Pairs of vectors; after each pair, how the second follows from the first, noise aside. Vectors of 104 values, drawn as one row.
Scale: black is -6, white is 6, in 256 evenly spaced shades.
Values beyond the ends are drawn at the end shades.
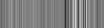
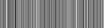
shuffled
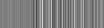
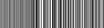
scaled up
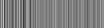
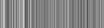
sign-scrambled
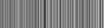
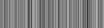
shuffled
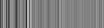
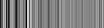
scaled up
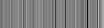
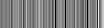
scaled up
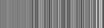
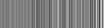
sign-scrambled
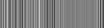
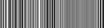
scaled up
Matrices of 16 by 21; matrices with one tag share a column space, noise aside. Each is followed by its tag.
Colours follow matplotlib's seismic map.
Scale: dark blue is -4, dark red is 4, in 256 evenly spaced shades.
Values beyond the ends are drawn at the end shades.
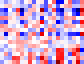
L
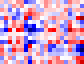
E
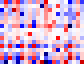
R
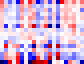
R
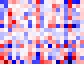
R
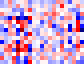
E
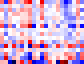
R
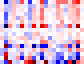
R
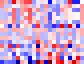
R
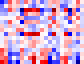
L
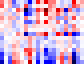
L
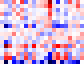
R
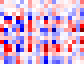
E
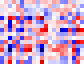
E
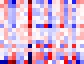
R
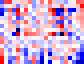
L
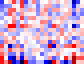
R
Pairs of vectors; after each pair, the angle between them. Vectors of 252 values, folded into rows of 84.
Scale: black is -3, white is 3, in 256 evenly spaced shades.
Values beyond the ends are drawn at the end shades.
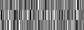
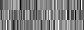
partly aligned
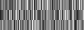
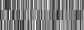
partly aligned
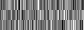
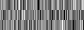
nearly opposite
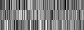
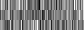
partly opposed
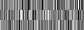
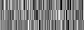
orthogonal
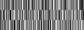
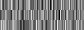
orthogonal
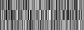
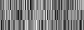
orthogonal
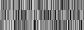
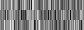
nearly parallel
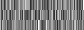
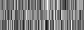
partly opposed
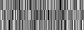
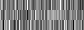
partly opposed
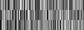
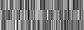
nearly opposite
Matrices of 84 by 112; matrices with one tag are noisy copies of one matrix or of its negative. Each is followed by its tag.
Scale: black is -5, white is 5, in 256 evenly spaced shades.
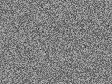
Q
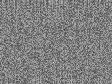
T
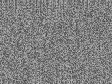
T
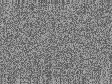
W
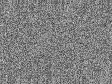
W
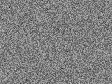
Q
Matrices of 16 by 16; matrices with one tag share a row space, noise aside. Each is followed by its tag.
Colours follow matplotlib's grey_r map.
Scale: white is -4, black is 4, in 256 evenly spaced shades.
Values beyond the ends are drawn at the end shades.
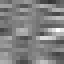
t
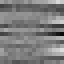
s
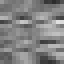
t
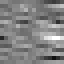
t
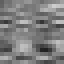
t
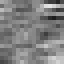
t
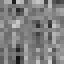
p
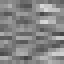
t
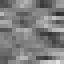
t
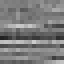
s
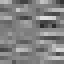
t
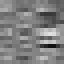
t
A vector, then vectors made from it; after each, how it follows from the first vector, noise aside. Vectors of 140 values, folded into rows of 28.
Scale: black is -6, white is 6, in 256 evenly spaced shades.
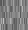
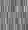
reversed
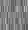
reversed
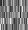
scaled up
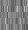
reversed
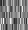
scaled up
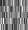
scaled up
